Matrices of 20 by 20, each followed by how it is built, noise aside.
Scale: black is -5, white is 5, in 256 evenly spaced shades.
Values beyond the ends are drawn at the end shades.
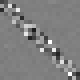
banded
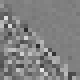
lower triangular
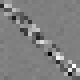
banded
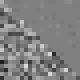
lower triangular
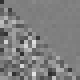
lower triangular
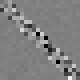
banded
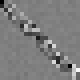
banded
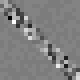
banded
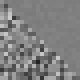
lower triangular
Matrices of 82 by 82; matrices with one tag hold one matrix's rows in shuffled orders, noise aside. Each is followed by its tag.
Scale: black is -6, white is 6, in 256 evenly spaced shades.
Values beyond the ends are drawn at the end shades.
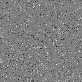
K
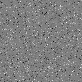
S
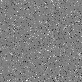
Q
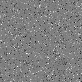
Q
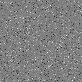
S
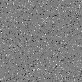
K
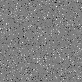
K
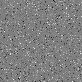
S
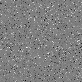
Q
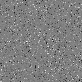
Q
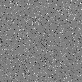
S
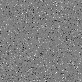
K
